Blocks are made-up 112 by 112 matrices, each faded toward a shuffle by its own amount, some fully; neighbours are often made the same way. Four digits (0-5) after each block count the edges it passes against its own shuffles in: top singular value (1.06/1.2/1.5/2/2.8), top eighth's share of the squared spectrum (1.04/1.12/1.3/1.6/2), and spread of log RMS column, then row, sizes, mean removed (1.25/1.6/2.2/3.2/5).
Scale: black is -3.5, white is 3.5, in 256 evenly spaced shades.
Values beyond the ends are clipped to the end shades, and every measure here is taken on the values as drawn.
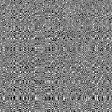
5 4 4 3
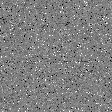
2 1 0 0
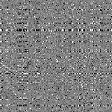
5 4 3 3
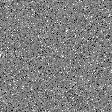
3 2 0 1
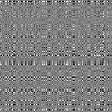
5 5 4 5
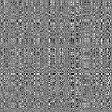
5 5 4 4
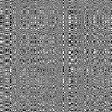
5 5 4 4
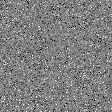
2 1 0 0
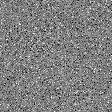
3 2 0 0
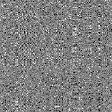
4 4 3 2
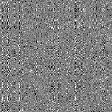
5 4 3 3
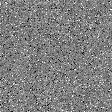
1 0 0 0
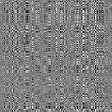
5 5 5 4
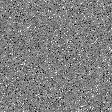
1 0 0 0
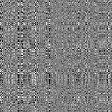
5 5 4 3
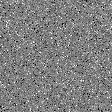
2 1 0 0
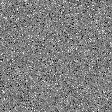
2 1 0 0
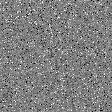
2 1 0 0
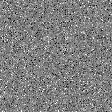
3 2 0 0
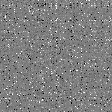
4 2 1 1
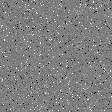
0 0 0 0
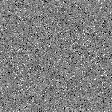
2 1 0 0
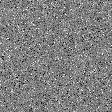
2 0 0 0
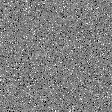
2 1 0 0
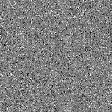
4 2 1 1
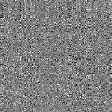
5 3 2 2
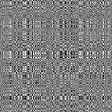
5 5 4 4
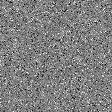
2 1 0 0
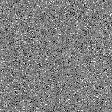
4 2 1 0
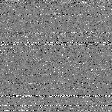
2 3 0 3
